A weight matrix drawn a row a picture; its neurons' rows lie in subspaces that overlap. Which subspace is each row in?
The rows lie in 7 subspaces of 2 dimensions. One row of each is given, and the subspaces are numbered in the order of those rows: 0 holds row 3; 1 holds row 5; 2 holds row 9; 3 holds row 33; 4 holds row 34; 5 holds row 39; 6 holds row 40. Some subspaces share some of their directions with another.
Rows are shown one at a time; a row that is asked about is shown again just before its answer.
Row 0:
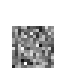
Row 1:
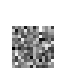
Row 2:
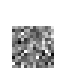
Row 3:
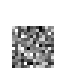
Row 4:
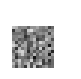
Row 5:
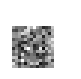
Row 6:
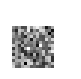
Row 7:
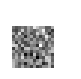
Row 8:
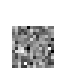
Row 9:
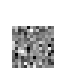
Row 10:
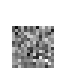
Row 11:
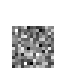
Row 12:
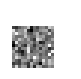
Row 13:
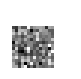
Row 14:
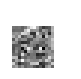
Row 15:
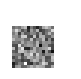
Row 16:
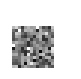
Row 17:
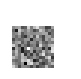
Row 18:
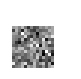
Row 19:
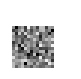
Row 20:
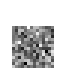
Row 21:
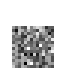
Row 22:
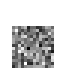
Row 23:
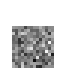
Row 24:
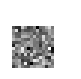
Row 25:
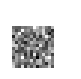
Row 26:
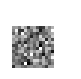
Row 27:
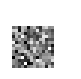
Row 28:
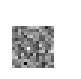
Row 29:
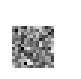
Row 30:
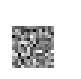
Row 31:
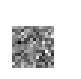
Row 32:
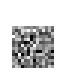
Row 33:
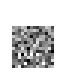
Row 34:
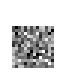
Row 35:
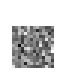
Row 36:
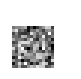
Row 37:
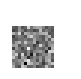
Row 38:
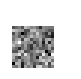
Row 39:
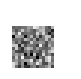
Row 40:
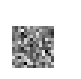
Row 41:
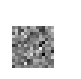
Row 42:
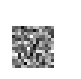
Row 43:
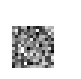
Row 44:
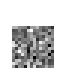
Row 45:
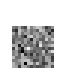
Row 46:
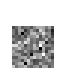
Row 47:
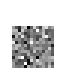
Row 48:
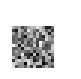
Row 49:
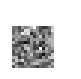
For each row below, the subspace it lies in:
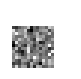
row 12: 2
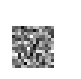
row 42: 3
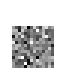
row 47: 5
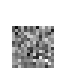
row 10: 4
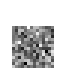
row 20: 6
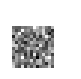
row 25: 5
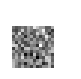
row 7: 5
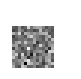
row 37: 3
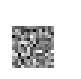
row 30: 3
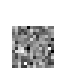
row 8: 2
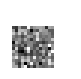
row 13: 2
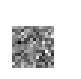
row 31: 6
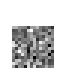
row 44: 2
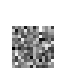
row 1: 0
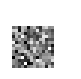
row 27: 5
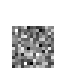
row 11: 0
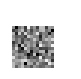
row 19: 4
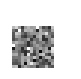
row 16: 4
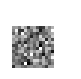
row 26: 1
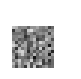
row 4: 2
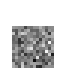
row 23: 6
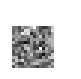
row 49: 1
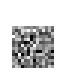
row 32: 3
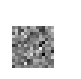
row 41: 1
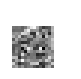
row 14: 1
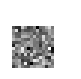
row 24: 4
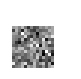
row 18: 6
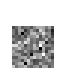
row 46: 1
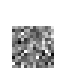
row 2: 6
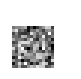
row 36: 1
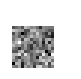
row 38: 6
